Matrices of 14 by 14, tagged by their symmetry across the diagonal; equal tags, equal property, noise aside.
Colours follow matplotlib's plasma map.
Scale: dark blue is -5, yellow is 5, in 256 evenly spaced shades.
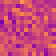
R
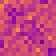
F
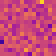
R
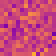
R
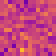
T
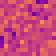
F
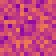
F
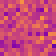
T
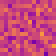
R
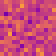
T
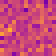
T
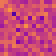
F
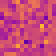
R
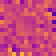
R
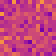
F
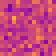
T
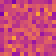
F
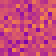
R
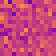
T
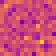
F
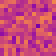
T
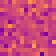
R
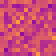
F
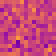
T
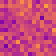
R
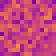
F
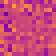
R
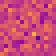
F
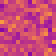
T
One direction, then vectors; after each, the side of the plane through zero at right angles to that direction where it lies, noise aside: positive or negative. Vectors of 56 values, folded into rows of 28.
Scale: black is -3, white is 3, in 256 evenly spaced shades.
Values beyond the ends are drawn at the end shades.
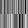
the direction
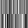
negative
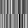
positive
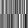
negative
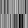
positive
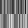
positive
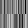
positive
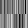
positive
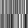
negative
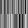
positive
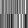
negative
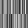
negative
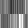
negative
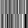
negative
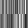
negative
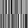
negative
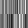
negative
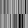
positive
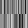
positive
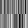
positive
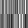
negative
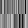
positive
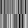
positive
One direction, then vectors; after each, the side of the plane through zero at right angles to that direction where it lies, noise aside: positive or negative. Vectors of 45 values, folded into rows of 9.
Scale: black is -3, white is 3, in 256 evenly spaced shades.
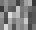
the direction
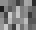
positive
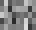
positive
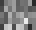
positive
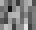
positive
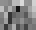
negative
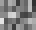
positive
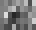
negative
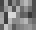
positive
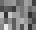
positive
